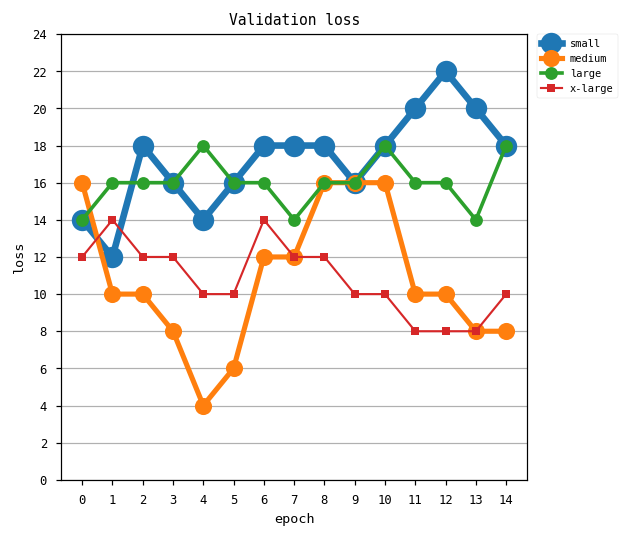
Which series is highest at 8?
small
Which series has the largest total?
small
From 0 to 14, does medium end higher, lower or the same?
lower
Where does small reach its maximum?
12
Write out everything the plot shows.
Title: Validation loss
x-axis: epoch, ticks 0 1 2 3 4 5 6 7 8 9 10 11 12 13 14
y-axis: loss, ticks 0 2 4 6 8 10 12 14 16 18 20 22 24
Legend: small, medium, large, x-large
Values:
small: 14 12 18 16 14 16 18 18 18 16 18 20 22 20 18
medium: 16 10 10 8 4 6 12 12 16 16 16 10 10 8 8
large: 14 16 16 16 18 16 16 14 16 16 18 16 16 14 18
x-large: 12 14 12 12 10 10 14 12 12 10 10 8 8 8 10
